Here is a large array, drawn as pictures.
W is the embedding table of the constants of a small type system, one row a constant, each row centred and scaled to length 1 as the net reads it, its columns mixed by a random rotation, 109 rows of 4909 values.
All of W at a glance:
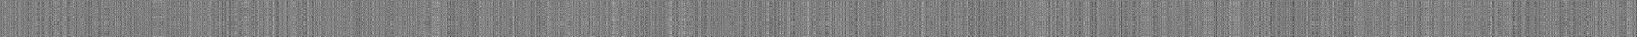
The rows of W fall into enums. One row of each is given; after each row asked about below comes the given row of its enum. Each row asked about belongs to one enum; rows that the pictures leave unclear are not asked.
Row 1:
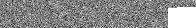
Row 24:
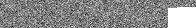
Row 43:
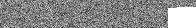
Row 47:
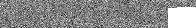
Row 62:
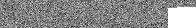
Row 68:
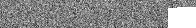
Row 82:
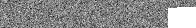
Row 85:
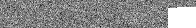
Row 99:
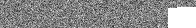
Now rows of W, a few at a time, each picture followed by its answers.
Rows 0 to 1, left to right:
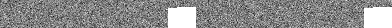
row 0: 82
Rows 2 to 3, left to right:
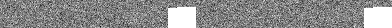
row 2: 85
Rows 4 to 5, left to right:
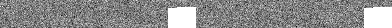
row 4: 47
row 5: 85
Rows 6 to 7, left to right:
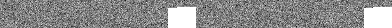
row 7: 85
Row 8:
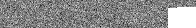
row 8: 85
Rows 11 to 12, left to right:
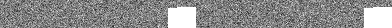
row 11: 99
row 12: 24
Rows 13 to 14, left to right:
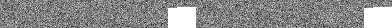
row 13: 62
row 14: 85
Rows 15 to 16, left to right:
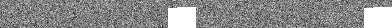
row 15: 68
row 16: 85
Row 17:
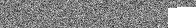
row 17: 99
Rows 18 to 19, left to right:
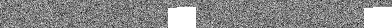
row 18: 43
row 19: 62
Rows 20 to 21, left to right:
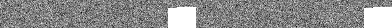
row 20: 43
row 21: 85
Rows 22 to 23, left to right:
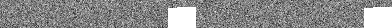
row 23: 82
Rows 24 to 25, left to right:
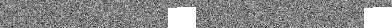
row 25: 1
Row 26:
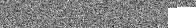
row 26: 99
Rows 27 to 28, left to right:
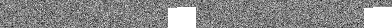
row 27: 24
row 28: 62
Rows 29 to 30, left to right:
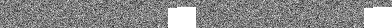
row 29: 99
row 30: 99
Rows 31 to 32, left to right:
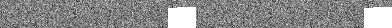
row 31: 68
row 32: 68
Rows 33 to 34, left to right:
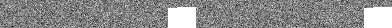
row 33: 24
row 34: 85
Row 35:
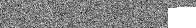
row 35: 43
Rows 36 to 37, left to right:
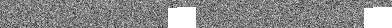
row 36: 68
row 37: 99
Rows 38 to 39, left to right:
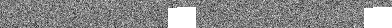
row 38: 68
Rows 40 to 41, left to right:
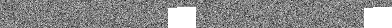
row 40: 62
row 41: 82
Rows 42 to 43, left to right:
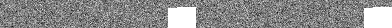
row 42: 24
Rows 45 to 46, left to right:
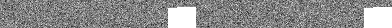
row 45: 62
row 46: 24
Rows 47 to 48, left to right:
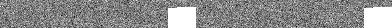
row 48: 85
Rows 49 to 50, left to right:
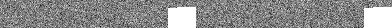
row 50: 68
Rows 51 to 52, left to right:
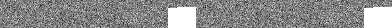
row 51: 85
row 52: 85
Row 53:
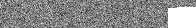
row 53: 43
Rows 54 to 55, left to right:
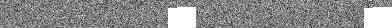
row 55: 68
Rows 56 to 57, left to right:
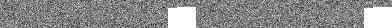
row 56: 62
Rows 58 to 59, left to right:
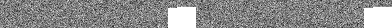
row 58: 99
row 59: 62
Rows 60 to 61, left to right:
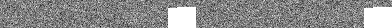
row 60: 85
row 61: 99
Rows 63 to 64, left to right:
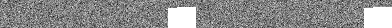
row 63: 82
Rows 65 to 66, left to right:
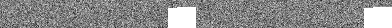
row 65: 68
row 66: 62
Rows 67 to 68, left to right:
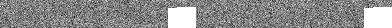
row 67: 47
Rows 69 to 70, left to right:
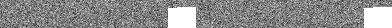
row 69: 68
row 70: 62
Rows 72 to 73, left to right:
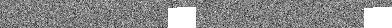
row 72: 68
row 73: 82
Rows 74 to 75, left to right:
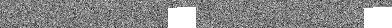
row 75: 62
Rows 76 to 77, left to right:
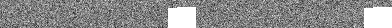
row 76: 68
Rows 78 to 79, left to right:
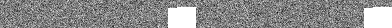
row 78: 99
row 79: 43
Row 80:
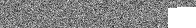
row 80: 99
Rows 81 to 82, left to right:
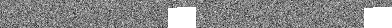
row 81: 68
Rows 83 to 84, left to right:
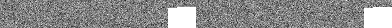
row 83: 62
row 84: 1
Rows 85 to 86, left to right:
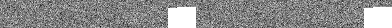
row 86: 62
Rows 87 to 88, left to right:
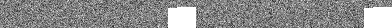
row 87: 99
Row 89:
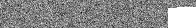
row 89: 43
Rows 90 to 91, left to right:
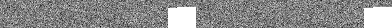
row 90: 85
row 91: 62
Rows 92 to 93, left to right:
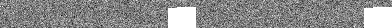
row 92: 47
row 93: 99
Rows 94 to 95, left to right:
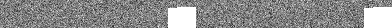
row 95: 68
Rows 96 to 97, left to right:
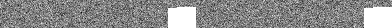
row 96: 43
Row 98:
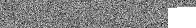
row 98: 62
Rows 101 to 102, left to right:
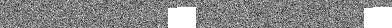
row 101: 99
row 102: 43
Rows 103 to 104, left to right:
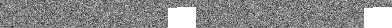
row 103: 24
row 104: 1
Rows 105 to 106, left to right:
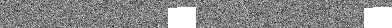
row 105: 99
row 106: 43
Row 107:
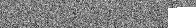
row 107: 68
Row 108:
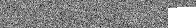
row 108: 85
